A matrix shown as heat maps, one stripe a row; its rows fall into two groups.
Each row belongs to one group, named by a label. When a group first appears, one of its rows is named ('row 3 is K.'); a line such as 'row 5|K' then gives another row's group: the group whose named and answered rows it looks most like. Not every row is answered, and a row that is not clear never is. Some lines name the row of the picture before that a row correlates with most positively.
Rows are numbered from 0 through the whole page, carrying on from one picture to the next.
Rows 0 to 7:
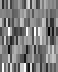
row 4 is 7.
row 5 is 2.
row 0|7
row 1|7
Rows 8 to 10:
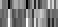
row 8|2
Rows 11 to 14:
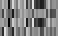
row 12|7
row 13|2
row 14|7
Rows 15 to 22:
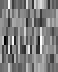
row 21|7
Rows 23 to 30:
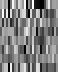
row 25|7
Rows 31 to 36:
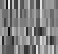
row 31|7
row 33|7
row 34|2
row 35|7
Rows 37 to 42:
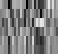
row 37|2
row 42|2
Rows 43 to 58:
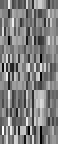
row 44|2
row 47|2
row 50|7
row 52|2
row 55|7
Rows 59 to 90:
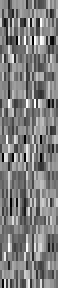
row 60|7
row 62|7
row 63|7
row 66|2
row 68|2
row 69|2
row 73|7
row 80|7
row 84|2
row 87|7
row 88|2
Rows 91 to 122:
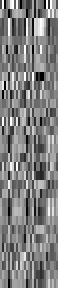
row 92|2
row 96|7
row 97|7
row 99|2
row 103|7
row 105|7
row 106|2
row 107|2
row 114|2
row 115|2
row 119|7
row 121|2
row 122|2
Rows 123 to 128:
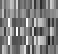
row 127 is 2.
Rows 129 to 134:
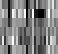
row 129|2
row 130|2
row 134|2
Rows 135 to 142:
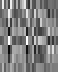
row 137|7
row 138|2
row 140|2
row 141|2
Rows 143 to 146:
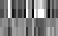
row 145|2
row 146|2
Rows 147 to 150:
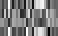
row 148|7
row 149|2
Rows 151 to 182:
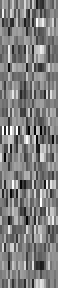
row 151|2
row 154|2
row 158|2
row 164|2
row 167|7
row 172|7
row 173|7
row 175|2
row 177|7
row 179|2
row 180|2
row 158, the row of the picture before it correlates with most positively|149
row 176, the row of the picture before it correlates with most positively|150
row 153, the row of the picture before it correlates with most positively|147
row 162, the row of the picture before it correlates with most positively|147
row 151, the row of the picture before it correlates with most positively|149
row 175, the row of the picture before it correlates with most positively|149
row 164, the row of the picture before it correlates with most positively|149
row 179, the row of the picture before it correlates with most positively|149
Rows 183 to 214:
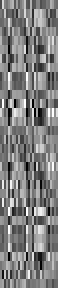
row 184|7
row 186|7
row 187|2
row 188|2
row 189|7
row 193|2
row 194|7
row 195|2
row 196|2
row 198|7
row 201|2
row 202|2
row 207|2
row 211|2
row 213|7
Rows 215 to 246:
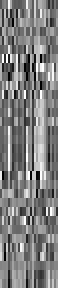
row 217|7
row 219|7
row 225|7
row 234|7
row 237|2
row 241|2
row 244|2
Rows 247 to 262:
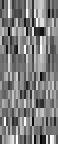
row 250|2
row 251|7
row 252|7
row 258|2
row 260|7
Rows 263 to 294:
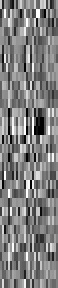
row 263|7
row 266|7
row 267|2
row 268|7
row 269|7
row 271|2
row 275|2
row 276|2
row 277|2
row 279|7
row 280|2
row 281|7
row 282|7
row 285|2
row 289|2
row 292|7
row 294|7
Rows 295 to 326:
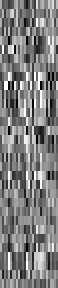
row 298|7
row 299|2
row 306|7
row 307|7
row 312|7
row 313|7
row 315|7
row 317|2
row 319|7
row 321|2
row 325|7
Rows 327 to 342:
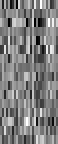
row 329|2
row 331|7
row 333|2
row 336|2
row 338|2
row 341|7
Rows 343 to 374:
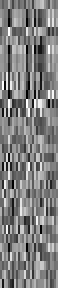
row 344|2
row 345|2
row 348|2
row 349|2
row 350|2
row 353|2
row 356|2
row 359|7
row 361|7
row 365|7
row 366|7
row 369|7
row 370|2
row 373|7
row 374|7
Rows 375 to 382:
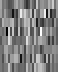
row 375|2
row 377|2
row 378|7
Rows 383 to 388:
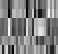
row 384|2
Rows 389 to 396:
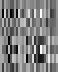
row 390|7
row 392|7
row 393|2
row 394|7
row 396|7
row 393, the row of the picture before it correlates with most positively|384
